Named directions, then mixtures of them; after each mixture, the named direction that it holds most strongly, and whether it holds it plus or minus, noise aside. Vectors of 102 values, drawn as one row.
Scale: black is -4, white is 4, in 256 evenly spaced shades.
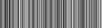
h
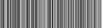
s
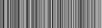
s, plus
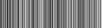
h, plus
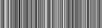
h, minus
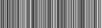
s, plus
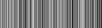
h, minus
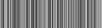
s, plus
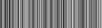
h, plus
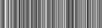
h, minus
